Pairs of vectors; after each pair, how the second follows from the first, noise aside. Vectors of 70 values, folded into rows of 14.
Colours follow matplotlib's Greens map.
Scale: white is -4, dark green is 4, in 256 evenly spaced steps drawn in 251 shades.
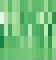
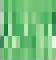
reversed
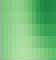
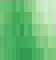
negated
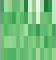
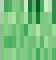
negated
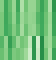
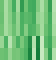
negated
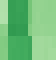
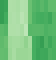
negated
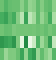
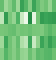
reversed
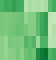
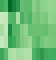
reversed
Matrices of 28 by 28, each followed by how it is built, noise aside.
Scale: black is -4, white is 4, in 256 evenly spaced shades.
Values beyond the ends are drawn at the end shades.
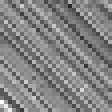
Toeplitz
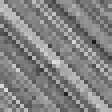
Toeplitz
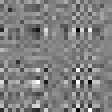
low rank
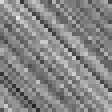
Toeplitz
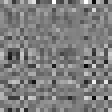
low rank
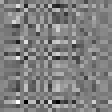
low rank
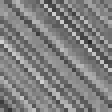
Toeplitz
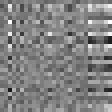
low rank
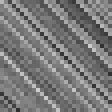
Toeplitz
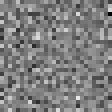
low rank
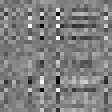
low rank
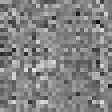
low rank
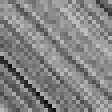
Toeplitz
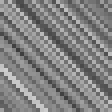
Toeplitz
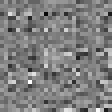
low rank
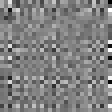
low rank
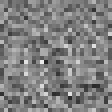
low rank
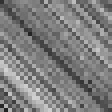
Toeplitz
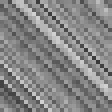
Toeplitz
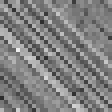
Toeplitz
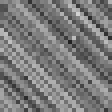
Toeplitz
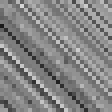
Toeplitz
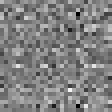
low rank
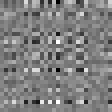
low rank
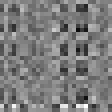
low rank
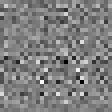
low rank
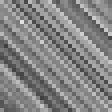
Toeplitz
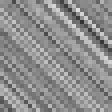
Toeplitz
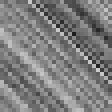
Toeplitz
